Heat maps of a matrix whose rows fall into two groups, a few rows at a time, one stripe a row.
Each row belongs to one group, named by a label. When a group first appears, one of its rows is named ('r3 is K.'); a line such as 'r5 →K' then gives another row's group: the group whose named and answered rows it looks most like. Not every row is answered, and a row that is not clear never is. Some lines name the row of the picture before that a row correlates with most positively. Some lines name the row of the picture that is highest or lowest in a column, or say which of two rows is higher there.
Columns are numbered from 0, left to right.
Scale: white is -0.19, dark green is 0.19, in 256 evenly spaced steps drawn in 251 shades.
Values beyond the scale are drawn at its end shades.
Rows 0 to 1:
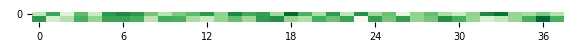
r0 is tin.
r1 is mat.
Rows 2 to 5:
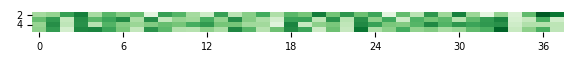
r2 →mat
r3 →tin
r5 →tin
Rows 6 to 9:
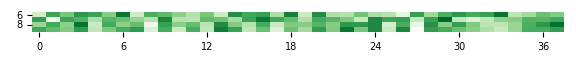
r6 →tin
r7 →mat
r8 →mat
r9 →mat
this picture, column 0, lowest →6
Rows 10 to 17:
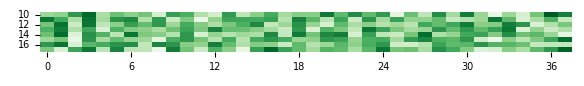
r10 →mat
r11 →tin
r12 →tin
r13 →tin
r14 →tin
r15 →mat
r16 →tin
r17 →mat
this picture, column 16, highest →17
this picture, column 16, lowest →12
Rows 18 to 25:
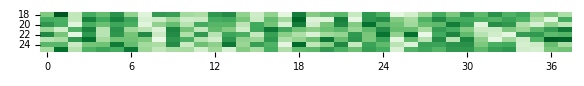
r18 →tin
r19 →tin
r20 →tin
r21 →mat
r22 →mat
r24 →tin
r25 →tin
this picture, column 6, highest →25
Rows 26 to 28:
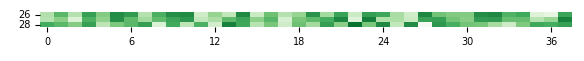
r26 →tin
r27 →tin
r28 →mat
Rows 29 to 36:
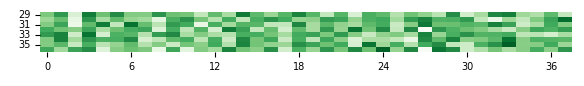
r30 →mat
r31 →tin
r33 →tin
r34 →tin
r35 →tin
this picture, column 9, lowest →35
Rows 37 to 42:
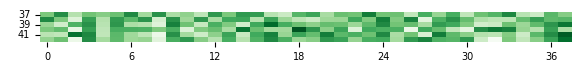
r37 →tin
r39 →mat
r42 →mat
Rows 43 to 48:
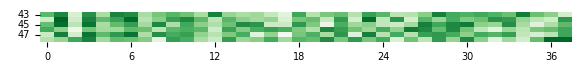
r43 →tin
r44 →tin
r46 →mat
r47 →tin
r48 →mat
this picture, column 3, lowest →46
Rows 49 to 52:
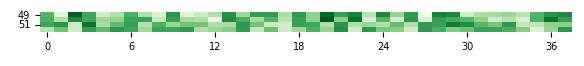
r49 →mat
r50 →mat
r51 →tin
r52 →tin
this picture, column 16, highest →49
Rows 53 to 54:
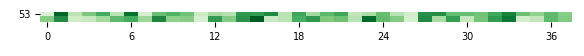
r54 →tin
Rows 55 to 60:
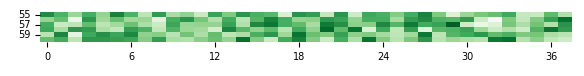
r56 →mat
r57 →mat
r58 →mat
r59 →tin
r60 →tin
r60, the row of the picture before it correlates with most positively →54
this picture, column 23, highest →60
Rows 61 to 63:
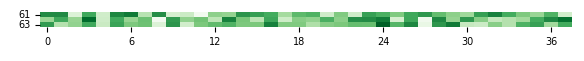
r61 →tin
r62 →mat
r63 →mat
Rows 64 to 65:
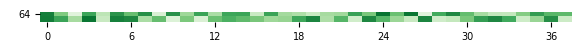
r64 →mat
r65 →tin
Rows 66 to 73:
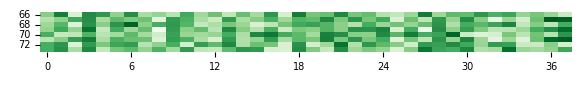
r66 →tin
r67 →mat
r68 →tin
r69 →mat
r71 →mat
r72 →tin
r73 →tin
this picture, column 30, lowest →70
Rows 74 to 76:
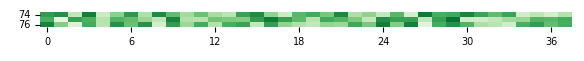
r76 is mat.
